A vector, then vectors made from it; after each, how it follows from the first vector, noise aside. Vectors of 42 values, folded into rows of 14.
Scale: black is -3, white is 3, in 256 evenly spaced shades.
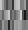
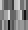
copied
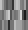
copied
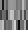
wrapped around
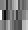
wrapped around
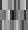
wrapped around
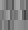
shrunk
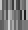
sign-scrambled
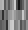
wrapped around
